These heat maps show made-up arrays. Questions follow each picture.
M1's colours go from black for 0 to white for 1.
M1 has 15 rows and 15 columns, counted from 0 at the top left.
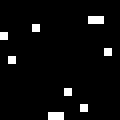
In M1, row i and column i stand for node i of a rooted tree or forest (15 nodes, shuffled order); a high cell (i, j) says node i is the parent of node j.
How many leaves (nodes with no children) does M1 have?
7
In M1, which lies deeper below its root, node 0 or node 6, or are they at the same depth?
node 0
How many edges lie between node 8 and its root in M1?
2
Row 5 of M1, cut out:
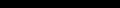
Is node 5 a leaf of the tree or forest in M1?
yes
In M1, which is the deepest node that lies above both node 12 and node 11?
2
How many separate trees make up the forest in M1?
5
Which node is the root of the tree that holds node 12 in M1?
2
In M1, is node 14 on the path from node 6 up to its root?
yes
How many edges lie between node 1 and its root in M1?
2
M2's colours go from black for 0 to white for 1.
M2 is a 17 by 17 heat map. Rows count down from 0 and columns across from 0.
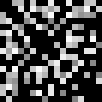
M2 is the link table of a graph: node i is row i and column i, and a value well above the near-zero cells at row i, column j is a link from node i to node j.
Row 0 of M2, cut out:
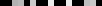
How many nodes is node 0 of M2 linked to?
7
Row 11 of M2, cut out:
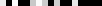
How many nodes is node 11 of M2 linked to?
7
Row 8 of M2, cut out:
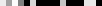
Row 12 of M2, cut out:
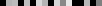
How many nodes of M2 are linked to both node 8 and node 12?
4
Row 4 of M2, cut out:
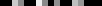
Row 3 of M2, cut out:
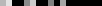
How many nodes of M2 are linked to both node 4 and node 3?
0
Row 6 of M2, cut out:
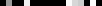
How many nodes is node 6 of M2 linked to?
6
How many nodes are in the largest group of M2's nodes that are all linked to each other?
4
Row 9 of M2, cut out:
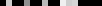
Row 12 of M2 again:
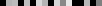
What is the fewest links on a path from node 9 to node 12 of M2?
1
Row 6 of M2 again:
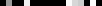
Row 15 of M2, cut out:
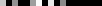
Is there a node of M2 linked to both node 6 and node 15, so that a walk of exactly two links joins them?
no
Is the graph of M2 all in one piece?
yes
